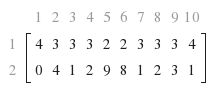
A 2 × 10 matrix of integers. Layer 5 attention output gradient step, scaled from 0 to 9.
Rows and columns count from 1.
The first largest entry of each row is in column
1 5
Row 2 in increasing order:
0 1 1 1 2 2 3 4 8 9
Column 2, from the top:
3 4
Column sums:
4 7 4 5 11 10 4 5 6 5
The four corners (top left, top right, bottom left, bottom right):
4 4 0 1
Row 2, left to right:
0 4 1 2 9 8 1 2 3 1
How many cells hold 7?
0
